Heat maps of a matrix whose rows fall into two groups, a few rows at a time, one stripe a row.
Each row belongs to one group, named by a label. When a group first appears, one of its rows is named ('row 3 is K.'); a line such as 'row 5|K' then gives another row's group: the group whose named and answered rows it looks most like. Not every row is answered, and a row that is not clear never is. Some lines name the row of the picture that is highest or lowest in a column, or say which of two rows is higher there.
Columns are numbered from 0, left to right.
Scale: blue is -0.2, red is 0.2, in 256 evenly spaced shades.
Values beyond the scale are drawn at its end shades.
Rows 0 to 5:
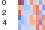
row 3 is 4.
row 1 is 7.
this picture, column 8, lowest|1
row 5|4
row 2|7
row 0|7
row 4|4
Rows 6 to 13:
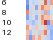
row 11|7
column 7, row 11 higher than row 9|No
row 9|4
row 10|4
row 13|7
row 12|7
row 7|4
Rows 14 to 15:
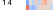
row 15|7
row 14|4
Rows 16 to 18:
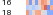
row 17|4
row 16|7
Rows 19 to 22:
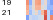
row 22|4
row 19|7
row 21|7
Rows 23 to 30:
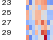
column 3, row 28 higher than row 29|No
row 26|7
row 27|4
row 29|4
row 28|7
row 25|7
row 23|7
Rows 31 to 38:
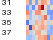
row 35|4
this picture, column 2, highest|36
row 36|7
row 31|7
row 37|7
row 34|7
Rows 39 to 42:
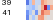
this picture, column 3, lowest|41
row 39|4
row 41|4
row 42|4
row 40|4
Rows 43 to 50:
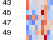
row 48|4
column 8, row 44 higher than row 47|No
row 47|4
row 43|7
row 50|7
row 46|7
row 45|4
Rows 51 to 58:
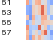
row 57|7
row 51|7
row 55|4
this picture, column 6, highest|57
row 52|4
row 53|4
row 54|7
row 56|7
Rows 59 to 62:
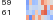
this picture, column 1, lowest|62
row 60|4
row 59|4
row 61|4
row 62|7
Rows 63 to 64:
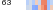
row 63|4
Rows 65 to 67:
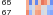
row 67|7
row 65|7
